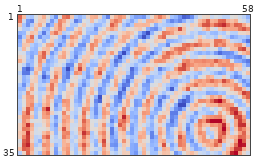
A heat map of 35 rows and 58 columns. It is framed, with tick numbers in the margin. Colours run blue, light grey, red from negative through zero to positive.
Neither half mirrors the other. Overall the values sit about 50% of the way up the scale. Rings spread out from the bottom right.
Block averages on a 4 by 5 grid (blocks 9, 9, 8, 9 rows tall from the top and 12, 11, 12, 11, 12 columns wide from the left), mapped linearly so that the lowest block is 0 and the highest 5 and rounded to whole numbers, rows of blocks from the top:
11123
11032
21103
33025
